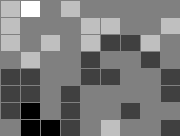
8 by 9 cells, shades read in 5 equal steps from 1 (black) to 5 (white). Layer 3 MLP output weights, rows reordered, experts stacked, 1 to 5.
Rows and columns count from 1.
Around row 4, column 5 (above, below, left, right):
4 2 3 3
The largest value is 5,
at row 1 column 2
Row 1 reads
4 5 3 4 3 3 3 3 3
